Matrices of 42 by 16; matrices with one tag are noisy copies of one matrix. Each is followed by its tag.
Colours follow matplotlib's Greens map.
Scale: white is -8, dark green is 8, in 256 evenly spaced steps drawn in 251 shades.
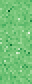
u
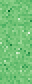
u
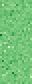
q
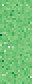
q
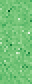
u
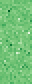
u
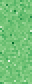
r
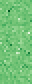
u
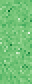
u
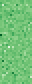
q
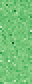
r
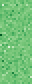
q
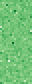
r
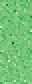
r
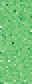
r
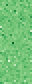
r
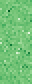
u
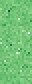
u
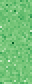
r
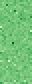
r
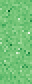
u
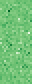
u
